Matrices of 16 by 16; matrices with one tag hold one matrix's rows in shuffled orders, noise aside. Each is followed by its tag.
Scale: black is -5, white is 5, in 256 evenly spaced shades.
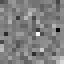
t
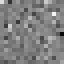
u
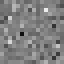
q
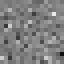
u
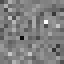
q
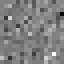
u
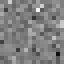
t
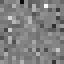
q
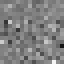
u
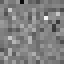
q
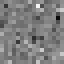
t
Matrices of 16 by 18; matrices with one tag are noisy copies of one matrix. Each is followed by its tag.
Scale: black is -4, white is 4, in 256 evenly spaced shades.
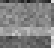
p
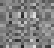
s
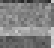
p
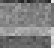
p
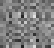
s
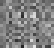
s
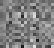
s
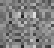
s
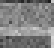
p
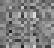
s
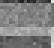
p
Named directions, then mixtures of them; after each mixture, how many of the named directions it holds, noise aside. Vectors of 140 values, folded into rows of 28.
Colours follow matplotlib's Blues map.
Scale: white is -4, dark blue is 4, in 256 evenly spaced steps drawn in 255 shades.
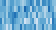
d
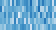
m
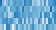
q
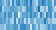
one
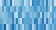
two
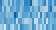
three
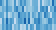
three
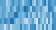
two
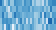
one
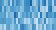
three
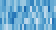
one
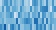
three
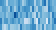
two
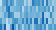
one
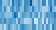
three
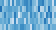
one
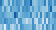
three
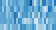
three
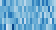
two
